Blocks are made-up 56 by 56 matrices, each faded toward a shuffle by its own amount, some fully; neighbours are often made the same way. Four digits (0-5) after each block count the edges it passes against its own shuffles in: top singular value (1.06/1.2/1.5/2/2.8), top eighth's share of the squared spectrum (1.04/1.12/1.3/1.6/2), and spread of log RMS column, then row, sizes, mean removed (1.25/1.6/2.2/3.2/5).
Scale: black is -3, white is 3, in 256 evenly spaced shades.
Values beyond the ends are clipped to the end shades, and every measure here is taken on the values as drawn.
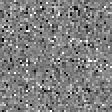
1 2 1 2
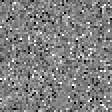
0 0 0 0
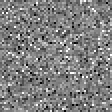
0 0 0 0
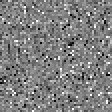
0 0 0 0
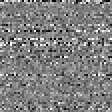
2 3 0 4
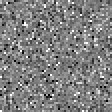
0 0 0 0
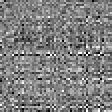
4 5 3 3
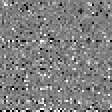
4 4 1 2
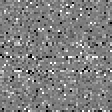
3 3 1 2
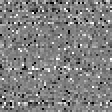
3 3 0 2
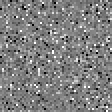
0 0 0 0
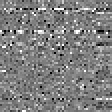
4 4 1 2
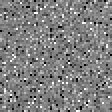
0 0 0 0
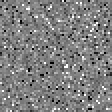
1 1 0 0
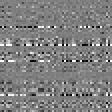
4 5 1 4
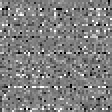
4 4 2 3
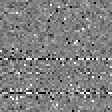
4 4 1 2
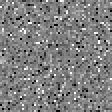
0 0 0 0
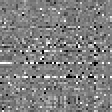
4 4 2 3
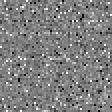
2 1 0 0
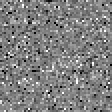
2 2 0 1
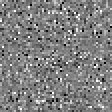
2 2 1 1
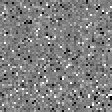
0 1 0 0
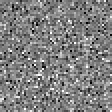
1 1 0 0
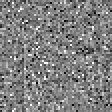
1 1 0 0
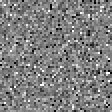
1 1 0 0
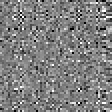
4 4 3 2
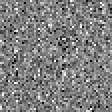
3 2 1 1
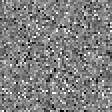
2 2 1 0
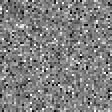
0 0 0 0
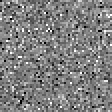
2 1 0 0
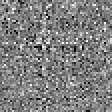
3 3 2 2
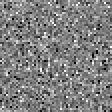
2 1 0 0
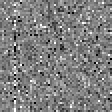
2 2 2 0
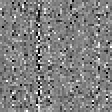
3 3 3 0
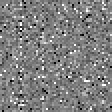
1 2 1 0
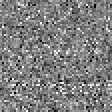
1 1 0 1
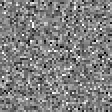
0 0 0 1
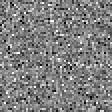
0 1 0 2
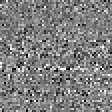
1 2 0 3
